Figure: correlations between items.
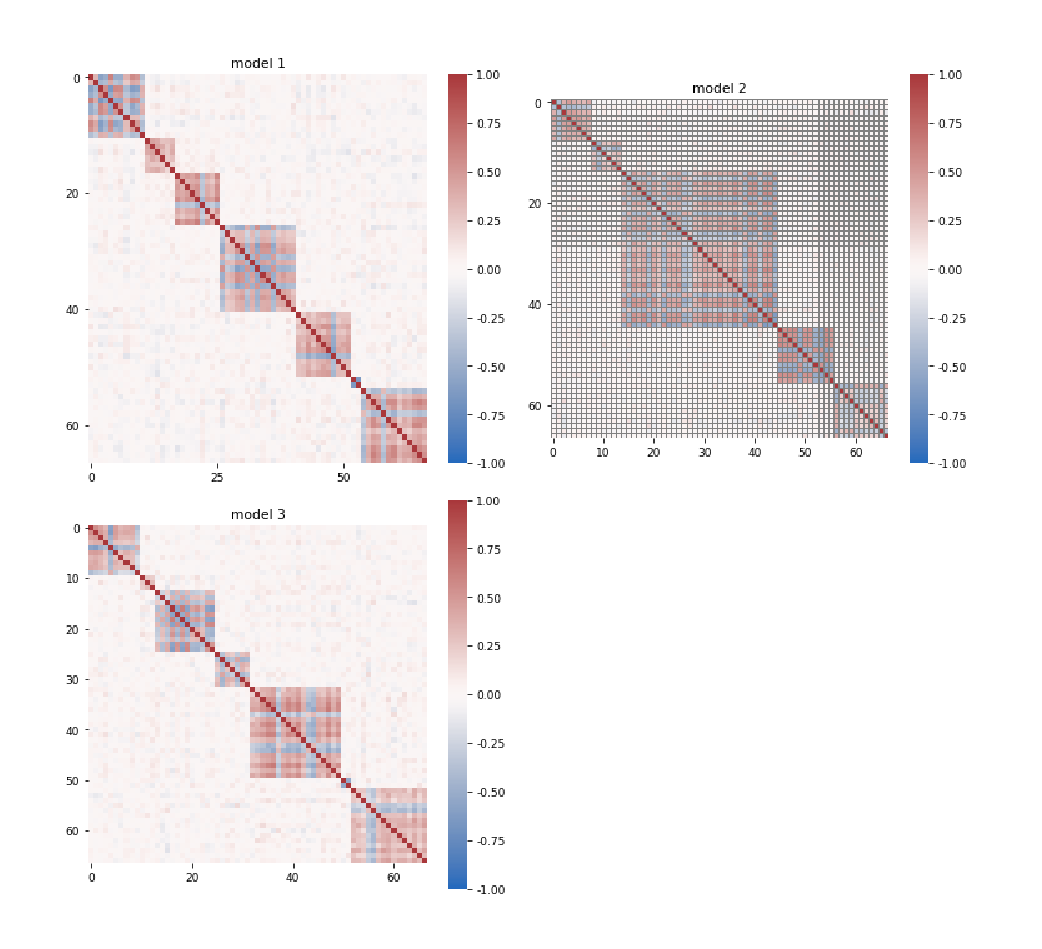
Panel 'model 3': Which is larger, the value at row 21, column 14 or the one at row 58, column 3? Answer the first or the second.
the first
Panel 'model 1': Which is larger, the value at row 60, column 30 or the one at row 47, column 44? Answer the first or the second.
the second
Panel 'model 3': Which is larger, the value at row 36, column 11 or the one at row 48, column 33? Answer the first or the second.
the second
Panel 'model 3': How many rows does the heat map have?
67
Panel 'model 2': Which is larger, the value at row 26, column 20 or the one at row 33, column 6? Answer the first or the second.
the second
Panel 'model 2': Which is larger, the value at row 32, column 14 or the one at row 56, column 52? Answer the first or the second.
the first
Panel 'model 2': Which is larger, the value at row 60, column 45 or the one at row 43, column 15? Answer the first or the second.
the first
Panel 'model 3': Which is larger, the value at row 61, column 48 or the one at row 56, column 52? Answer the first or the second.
the first
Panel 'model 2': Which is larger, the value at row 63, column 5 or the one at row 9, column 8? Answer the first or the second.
the first
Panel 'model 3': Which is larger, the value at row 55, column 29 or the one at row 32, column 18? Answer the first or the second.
the first
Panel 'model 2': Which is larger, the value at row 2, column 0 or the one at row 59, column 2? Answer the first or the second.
the first
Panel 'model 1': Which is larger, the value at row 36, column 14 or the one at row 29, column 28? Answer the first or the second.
the second
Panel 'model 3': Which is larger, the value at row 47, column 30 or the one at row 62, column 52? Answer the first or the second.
the second
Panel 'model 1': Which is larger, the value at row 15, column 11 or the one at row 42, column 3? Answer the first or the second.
the first
